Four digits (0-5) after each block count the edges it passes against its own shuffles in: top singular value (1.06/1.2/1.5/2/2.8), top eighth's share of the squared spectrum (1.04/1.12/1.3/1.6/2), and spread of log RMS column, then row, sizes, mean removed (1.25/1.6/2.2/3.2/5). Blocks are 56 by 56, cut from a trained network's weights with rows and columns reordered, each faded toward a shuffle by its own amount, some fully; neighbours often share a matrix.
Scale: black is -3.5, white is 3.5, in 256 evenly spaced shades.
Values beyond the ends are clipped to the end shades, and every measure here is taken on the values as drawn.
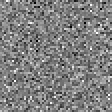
2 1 0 0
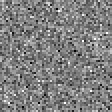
1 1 0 0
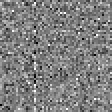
3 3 2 0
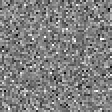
0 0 0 0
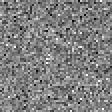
0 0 0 0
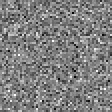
2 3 0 1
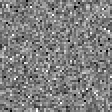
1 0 0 0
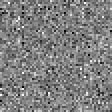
3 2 1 1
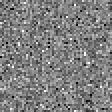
0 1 0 0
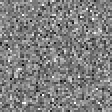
0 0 0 0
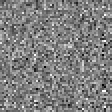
2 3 2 1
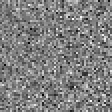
3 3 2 1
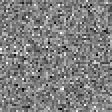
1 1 0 0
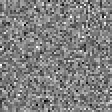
1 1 0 0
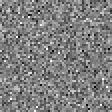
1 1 0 0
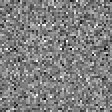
2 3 0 1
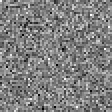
1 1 0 0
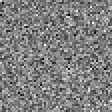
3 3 0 0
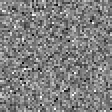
1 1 0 0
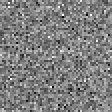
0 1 0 0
